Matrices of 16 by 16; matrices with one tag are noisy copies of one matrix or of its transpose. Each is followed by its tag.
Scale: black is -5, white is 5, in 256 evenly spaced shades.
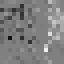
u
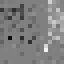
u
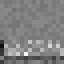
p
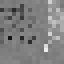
u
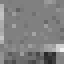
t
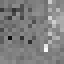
u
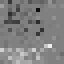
u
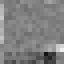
t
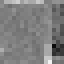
t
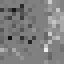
u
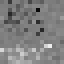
u
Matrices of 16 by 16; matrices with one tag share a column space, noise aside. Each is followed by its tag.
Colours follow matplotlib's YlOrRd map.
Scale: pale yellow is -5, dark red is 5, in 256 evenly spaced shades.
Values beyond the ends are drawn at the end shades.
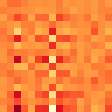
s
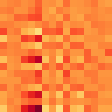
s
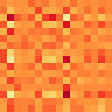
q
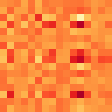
q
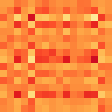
q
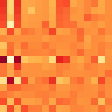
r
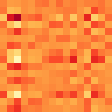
q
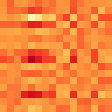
q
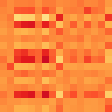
q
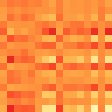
s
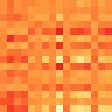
s
